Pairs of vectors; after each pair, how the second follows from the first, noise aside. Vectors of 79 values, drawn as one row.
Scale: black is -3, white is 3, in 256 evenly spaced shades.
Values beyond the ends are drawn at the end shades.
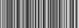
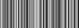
sign-scrambled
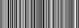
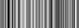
sign-scrambled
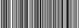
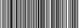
reversed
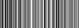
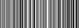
reversed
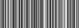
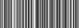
reversed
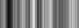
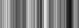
reversed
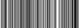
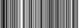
reversed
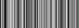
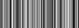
reversed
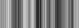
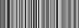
sign-scrambled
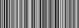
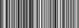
sign-scrambled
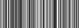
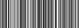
sign-scrambled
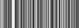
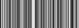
wrapped around
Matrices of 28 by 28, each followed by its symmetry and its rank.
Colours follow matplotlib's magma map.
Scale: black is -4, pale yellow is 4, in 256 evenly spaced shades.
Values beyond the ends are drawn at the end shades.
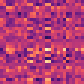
neither, rank three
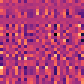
neither, rank three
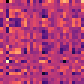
neither, rank three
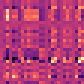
neither, rank two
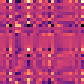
neither, rank two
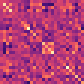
symmetric, rank five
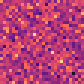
symmetric, full rank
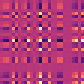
symmetric, rank one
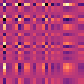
symmetric, rank one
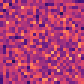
symmetric, full rank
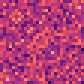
symmetric, full rank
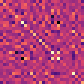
symmetric, rank five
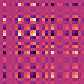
symmetric, rank one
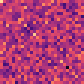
symmetric, full rank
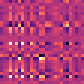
neither, rank two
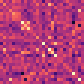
symmetric, rank five
